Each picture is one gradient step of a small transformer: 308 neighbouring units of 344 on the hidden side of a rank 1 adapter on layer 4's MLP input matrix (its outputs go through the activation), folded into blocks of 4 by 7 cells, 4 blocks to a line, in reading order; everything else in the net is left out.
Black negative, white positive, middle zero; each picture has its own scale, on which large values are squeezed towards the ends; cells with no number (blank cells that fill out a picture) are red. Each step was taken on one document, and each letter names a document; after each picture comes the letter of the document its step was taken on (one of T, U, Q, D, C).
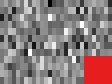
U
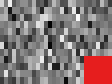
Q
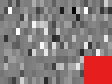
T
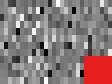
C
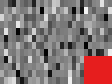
C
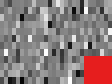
T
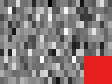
U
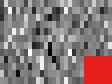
U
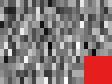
U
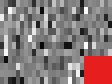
T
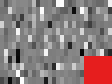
T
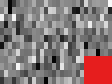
Q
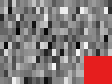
Q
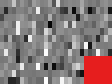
T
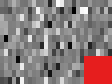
C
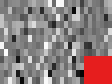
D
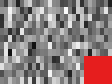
U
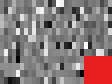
T
